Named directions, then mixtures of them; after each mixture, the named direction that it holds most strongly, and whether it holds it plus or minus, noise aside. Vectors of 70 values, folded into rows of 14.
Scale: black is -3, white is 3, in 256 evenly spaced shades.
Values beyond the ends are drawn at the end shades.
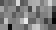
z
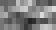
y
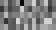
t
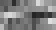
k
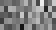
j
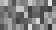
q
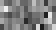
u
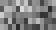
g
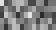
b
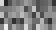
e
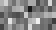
q, plus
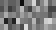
t, plus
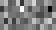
t, plus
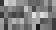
e, minus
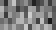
q, minus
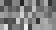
t, plus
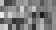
e, plus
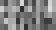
t, minus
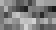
y, minus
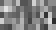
u, plus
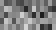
y, minus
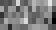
z, plus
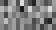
t, minus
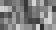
u, plus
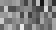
j, minus
